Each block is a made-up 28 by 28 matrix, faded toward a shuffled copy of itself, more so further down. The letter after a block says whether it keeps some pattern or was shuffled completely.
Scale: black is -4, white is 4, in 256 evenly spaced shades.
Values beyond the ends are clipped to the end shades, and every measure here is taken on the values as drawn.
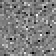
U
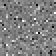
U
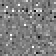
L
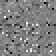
L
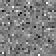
L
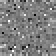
L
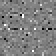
L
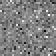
U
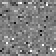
L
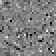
U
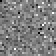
U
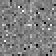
L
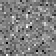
U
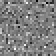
L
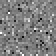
U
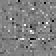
L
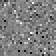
U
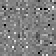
L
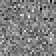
U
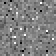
U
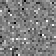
U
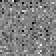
U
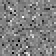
U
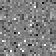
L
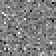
L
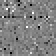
L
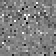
L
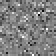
L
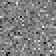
U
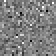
U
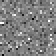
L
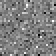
L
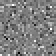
L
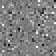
L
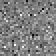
U
